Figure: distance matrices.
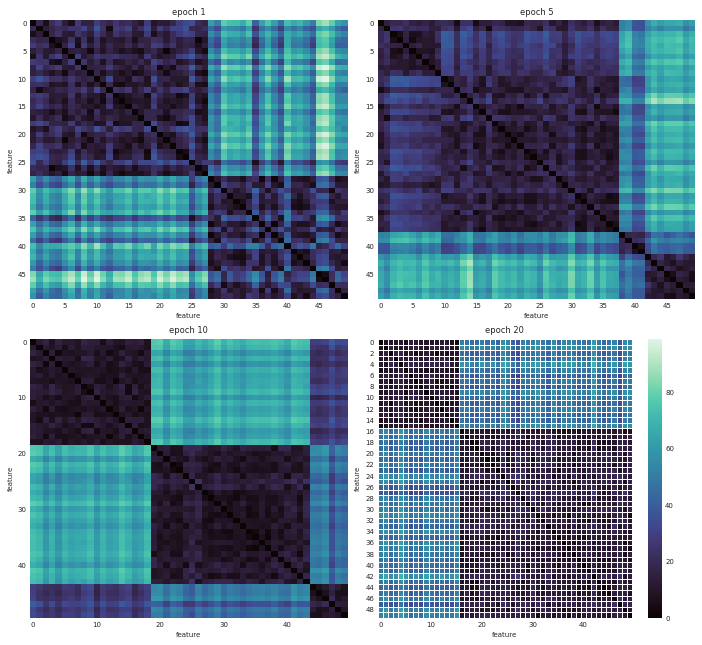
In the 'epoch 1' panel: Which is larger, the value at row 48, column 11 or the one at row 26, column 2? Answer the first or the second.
the first
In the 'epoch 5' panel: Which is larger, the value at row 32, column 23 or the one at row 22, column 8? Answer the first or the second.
the second
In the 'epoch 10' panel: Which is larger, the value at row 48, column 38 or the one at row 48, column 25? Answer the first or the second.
the first
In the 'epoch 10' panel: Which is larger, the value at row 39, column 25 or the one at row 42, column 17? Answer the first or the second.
the second
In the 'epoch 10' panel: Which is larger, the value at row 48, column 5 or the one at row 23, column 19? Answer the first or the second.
the first
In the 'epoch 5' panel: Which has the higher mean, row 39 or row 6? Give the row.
39
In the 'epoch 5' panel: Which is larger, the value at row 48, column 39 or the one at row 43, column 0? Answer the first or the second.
the second
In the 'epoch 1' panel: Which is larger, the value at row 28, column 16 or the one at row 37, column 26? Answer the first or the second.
the second
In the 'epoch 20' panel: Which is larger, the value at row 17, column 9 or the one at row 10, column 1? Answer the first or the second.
the first
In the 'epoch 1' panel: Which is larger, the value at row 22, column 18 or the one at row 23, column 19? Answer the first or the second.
the second
